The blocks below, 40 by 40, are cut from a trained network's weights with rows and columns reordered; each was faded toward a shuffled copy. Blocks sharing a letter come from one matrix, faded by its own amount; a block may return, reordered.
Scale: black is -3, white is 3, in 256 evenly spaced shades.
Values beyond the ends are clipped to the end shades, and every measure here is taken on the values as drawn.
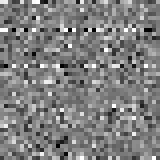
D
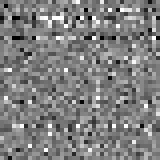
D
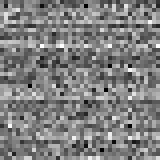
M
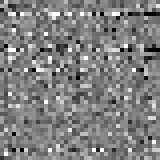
D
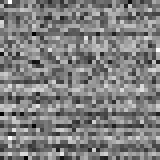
M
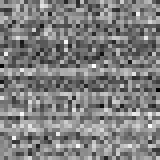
M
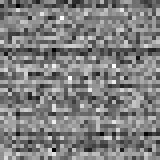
M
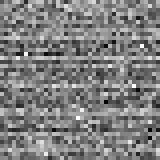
M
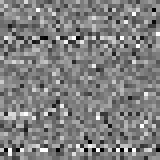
D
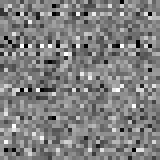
D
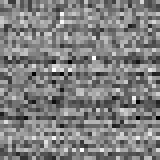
M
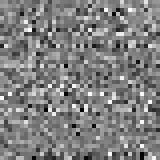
D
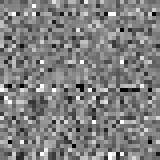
D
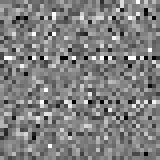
D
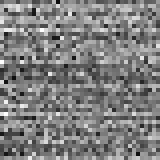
M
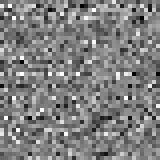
D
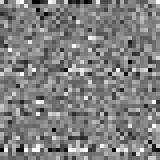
D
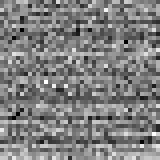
M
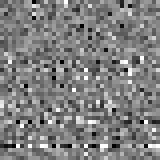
D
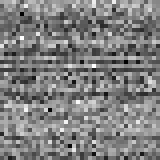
M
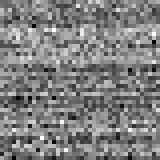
M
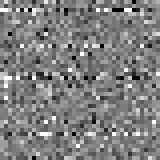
D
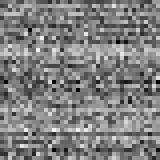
M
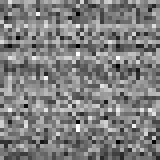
M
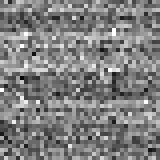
M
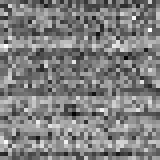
M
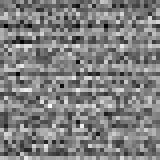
M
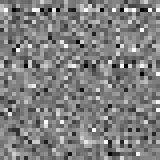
D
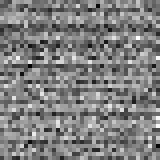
M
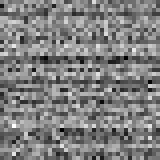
M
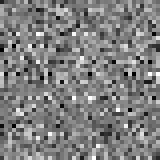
D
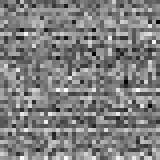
M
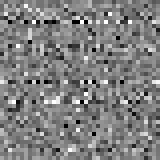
D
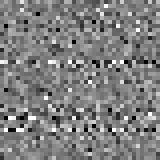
D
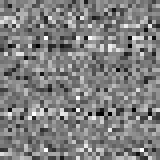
D
